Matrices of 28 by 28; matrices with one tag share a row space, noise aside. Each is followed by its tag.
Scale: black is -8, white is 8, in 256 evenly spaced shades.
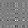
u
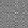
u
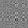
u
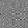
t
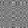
t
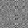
u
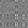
u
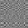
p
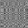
p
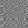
p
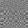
p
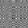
t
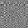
p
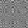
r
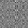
u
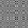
u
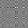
u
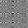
r
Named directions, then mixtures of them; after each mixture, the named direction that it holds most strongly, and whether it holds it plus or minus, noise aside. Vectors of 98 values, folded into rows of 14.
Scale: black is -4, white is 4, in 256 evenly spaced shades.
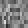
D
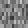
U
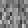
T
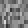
D, plus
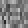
D, minus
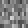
U, minus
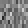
T, minus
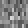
U, minus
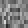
D, plus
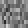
D, minus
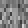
T, plus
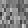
T, plus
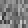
T, minus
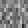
T, minus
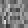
D, plus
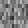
U, plus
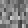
T, plus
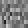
D, minus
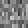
U, minus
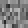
D, minus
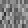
T, minus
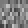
U, minus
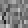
D, minus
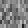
T, minus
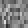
D, plus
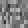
D, minus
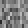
T, minus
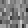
T, minus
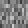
U, minus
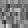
D, minus
